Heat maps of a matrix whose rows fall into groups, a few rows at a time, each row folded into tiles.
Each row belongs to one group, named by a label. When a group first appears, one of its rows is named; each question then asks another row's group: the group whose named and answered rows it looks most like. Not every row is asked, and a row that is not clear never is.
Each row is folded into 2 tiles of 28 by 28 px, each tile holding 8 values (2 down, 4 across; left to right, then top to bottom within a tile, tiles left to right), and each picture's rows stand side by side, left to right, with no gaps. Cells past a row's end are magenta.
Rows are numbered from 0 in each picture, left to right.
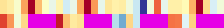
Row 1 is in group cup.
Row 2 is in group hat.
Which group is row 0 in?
cup
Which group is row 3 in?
cup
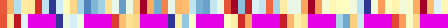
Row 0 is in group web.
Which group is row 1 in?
hat
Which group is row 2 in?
cup
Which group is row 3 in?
hat
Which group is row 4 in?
web
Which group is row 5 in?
cup
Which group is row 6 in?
hat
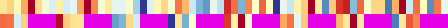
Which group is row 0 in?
cup
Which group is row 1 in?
cup
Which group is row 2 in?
hat
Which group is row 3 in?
hat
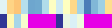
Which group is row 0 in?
hat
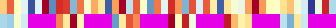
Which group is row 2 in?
web
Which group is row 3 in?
web
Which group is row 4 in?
cup
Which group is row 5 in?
hat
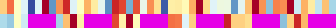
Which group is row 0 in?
hat
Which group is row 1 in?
web
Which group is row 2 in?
web
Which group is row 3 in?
cup
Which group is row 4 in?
cup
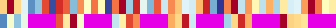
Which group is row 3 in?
web
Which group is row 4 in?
web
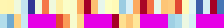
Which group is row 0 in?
hat
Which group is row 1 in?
cup
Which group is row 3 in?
hat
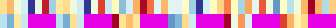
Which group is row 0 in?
hat
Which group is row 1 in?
hat
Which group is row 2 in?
cup
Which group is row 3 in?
hat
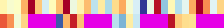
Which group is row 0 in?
cup
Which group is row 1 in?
web
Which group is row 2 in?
hat
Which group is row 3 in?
cup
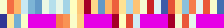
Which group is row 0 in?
hat
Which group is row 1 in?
cup
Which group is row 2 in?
web
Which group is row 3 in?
web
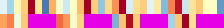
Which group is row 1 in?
cup
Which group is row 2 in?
web
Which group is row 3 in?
web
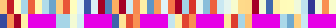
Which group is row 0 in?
web
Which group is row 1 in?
hat
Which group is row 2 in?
web
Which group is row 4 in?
cup
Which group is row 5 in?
hat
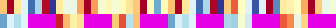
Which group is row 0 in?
hat
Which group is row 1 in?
cup
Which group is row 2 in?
cup
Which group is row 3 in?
hat
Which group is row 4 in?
hat
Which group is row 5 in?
cup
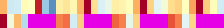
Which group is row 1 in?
cup
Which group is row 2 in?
cup
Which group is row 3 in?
cup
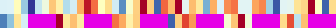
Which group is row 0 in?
hat
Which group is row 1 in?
cup
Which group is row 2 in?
cup
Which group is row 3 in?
web
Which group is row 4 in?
web
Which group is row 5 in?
cup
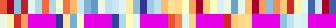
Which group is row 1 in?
hat
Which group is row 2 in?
hat
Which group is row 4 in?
cup
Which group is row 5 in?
hat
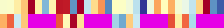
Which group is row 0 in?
cup
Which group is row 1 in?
web
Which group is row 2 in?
hat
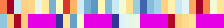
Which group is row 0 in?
web
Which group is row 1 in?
hat
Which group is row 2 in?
hat
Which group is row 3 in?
cup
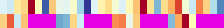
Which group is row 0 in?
cup
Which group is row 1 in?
hat
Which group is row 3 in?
web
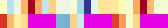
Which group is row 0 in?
cup
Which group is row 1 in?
hat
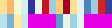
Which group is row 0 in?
hat
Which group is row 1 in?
hat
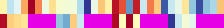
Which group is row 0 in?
cup
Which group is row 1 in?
hat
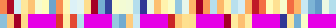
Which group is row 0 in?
web
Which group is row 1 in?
web
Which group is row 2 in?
hat
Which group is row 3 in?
cup
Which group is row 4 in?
cup
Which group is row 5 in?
hat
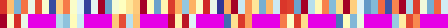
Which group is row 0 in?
web
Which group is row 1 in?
hat
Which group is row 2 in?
cup
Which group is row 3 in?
web
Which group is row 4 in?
web
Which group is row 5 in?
web
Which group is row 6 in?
hat
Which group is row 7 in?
web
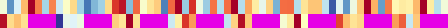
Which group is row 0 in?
cup
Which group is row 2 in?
web
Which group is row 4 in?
web
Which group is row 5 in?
web
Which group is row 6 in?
cup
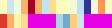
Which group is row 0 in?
cup
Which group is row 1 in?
hat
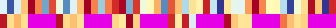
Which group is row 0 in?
cup
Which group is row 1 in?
cup
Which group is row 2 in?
web
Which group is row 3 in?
web
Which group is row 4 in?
cup
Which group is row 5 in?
cup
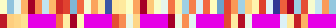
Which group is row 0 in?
cup
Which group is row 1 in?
web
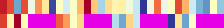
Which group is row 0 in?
web
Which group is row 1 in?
cup
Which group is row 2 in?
hat
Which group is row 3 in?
hat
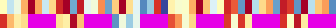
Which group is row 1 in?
web
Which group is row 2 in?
hat
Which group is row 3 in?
cup
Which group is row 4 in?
web
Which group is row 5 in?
web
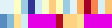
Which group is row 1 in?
cup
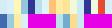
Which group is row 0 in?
hat
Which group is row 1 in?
hat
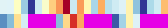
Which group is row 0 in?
hat
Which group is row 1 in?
web
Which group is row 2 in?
hat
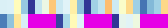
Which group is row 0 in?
hat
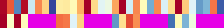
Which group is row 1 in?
cup
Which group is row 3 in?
hat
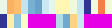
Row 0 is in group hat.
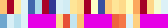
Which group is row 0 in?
hat
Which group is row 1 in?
cup
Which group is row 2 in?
cup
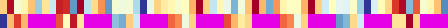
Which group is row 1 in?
web
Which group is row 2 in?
hat
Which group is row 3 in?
cup
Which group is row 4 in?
cup
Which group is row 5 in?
cup
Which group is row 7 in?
web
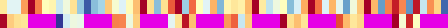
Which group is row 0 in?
cup
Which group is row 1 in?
hat
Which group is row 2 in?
cup
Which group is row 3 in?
web
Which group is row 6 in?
cup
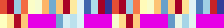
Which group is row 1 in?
hat
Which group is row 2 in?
web
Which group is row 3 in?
hat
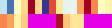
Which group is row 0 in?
cup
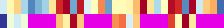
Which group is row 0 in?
hat
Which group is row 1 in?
web
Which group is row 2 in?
cup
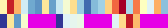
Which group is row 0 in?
hat
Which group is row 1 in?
hat
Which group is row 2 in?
web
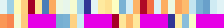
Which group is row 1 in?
hat
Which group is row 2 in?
cup
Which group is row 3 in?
hat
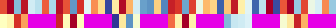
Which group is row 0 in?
web
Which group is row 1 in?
web
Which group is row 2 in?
hat
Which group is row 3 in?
web
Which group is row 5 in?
web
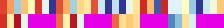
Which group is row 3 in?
hat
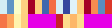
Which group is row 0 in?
cup
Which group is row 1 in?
cup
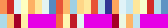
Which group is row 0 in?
web
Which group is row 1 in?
web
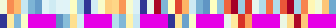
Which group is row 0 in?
hat
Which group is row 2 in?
hat
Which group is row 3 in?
hat
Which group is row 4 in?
web
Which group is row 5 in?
web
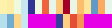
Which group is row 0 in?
hat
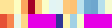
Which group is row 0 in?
cup
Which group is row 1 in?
hat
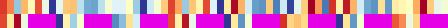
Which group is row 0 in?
web
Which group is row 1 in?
hat
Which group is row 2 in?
hat
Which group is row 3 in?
web
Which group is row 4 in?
hat
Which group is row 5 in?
cup
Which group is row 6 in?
hat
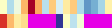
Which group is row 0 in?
cup
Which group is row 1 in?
hat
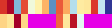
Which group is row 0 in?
web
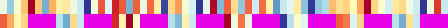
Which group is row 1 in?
hat
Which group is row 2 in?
web
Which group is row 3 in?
hat
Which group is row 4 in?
web
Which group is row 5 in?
hat
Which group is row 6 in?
cup
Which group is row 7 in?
hat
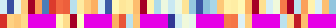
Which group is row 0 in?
cup
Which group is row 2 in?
cup
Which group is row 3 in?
hat
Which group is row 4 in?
cup
